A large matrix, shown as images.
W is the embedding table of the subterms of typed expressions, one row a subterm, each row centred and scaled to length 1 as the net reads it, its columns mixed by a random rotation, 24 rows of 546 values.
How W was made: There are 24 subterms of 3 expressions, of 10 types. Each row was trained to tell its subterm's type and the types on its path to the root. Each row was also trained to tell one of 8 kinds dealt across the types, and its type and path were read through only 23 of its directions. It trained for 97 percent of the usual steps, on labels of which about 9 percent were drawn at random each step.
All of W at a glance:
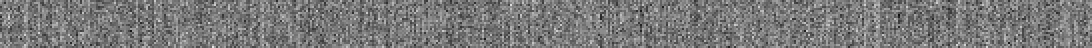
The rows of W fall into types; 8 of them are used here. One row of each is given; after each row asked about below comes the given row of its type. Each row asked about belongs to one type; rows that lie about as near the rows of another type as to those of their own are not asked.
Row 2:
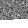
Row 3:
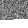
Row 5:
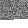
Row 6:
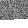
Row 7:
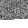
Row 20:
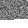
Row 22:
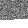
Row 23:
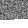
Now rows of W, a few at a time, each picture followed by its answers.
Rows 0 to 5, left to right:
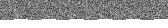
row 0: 6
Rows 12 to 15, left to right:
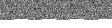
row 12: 5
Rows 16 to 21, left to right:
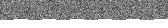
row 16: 2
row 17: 22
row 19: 20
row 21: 6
